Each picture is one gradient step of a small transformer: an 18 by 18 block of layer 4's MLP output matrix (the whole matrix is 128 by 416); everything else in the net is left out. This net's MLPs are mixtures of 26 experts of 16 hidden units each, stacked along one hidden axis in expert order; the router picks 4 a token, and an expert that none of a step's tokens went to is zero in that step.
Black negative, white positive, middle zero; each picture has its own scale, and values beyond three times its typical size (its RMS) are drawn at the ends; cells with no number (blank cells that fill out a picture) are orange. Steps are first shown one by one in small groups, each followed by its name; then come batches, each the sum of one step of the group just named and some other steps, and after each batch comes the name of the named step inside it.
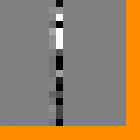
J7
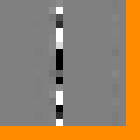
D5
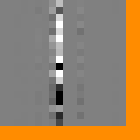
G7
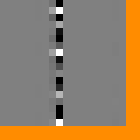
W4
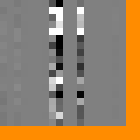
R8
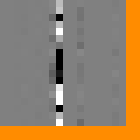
D5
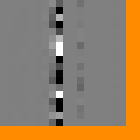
J7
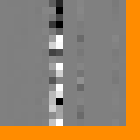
G7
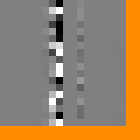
W4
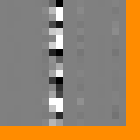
J7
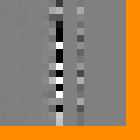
R8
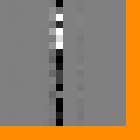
J7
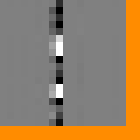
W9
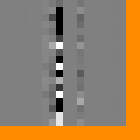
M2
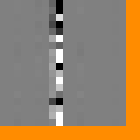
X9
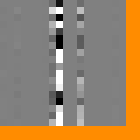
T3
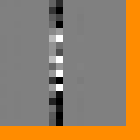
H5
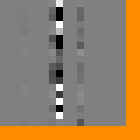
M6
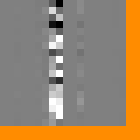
X9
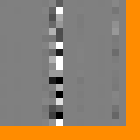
H5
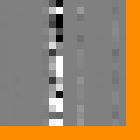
T3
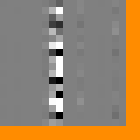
H5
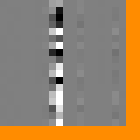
H5
